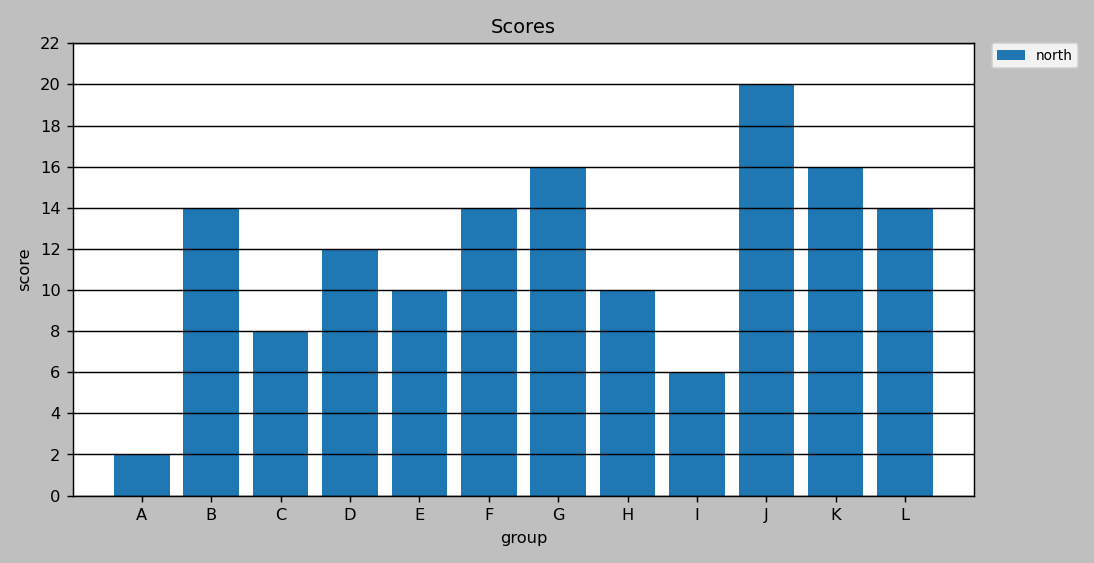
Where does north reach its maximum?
J
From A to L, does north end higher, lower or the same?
higher
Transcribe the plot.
Title: Scores
x-axis: group, ticks A B C D E F G H I J K L
y-axis: score, ticks 0 2 4 6 8 10 12 14 16 18 20 22
Legend: north
Values:
north: 2 14 8 12 10 14 16 10 6 20 16 14
